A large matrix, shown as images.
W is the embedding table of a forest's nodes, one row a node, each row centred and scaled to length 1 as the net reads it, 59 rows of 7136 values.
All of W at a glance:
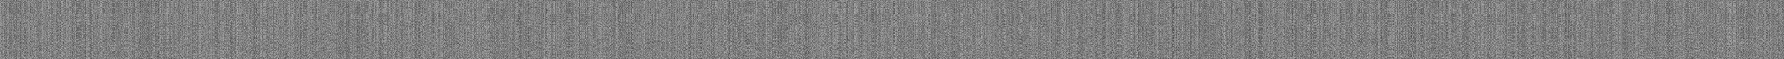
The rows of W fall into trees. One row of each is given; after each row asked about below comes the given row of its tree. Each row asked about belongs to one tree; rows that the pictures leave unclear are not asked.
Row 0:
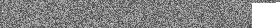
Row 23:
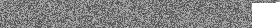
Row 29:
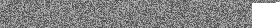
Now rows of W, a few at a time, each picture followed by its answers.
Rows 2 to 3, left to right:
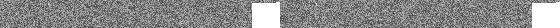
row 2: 23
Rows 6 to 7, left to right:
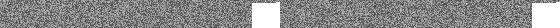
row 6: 29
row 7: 23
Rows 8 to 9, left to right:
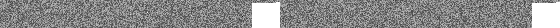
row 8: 29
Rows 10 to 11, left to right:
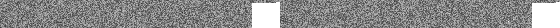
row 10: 29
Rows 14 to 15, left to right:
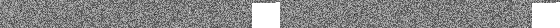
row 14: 0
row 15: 0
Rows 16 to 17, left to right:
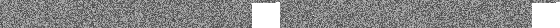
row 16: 0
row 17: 29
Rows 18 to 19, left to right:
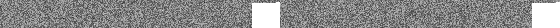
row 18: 0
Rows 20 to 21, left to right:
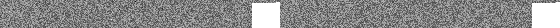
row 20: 0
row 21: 0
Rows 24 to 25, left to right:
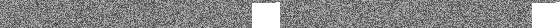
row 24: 0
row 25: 29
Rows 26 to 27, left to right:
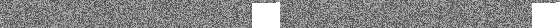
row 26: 23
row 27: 29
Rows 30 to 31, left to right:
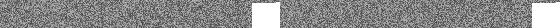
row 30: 29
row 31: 0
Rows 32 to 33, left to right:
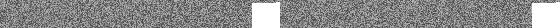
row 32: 29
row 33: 29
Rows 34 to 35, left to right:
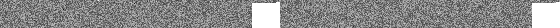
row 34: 23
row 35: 29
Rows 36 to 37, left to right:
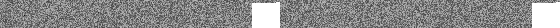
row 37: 29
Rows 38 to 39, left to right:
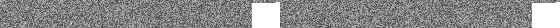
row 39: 23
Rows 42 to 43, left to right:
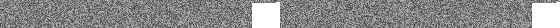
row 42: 23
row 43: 23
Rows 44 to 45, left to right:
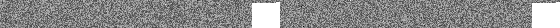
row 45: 0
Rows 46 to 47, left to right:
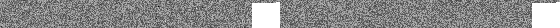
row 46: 29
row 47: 23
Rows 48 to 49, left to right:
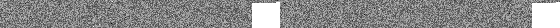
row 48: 23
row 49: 0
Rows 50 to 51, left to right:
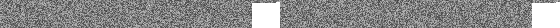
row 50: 23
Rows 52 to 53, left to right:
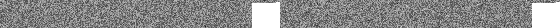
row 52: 29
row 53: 29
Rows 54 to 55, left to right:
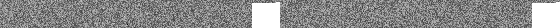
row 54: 0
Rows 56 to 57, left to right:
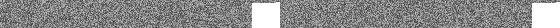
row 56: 29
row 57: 0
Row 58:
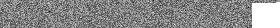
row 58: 23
